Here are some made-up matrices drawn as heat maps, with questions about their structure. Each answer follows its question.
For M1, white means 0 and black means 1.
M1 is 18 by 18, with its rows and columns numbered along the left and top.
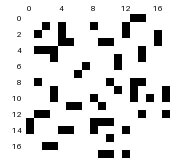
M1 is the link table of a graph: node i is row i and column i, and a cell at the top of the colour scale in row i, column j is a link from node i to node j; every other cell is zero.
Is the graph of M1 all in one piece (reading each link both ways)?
yes
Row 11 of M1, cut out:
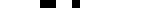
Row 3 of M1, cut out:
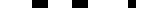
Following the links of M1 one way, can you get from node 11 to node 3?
yes
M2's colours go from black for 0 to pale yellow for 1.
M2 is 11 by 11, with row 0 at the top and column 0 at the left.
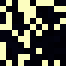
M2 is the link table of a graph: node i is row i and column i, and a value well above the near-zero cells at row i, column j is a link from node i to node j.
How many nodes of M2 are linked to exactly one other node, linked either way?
0
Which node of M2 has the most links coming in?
node 4
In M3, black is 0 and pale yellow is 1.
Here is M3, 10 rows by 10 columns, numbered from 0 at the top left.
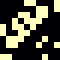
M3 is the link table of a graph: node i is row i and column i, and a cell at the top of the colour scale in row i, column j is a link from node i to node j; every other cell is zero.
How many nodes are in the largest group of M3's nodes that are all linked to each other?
3
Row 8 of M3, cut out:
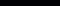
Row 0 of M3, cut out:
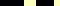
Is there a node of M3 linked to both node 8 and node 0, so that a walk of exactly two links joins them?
no
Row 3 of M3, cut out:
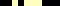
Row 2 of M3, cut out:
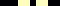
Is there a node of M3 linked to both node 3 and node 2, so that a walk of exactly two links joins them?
yes
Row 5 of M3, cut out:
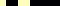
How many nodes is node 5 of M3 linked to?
3
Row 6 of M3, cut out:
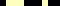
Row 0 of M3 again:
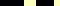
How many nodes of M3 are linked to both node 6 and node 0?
0
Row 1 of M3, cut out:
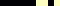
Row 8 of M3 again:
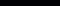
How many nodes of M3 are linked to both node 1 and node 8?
0
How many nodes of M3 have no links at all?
1
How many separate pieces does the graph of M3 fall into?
2
